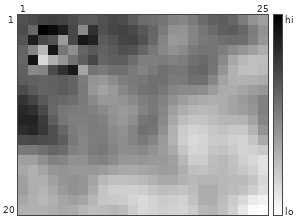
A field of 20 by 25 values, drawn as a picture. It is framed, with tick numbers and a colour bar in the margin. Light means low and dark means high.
The texture is blotchy. There are no regular stripes. The bottom right is the ninth with the lowest average. An odd patch, rougher than its surroundings, sits in the top left. The top left is the roughest part. There is an overall slope up to the top left. Neither half mirrors the other.
